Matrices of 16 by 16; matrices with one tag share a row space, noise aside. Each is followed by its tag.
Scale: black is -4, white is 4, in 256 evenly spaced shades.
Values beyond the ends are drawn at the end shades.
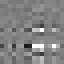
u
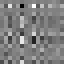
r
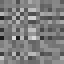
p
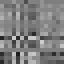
p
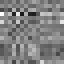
p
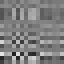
p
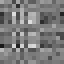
p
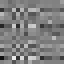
p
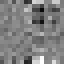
u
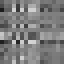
p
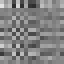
p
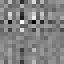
r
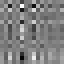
r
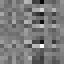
u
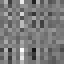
r
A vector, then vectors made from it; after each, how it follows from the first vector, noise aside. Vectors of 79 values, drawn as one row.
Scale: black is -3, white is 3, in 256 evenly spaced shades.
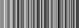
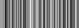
wrapped around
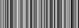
wrapped around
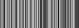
sign-scrambled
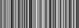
wrapped around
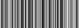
wrapped around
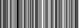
wrapped around
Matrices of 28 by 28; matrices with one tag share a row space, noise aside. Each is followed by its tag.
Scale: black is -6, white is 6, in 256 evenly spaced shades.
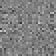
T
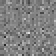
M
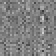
M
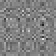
M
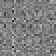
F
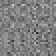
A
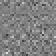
A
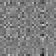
M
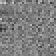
T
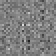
M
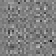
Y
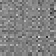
T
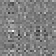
Y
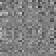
T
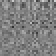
A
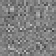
Y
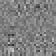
Y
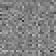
T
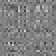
Y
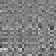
T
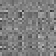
T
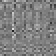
F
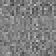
A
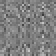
M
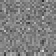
M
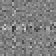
F
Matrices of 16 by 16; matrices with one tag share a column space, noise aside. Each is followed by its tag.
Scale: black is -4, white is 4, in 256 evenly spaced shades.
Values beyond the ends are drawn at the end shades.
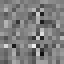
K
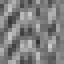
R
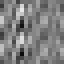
R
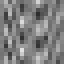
R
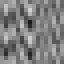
R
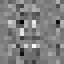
K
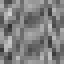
R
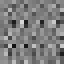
K
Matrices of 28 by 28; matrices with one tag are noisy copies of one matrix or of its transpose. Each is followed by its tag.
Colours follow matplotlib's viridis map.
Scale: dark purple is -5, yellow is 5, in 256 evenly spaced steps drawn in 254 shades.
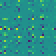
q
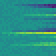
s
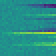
s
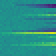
s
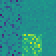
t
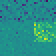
t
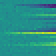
s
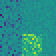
t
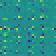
q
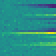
s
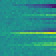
s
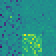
t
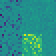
t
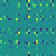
q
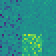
t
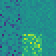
t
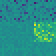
t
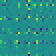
q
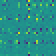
q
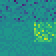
t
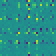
q
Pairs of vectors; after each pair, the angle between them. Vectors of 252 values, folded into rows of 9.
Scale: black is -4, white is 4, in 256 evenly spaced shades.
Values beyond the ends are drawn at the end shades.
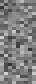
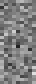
nearly parallel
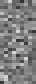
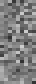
partly aligned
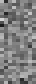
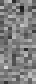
orthogonal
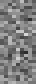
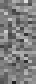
partly opposed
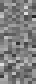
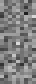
nearly opposite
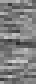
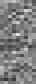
partly aligned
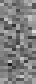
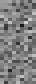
partly aligned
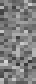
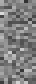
partly opposed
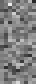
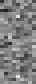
partly aligned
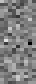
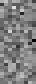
partly aligned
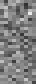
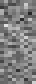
nearly opposite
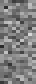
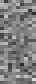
orthogonal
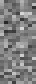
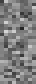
nearly opposite
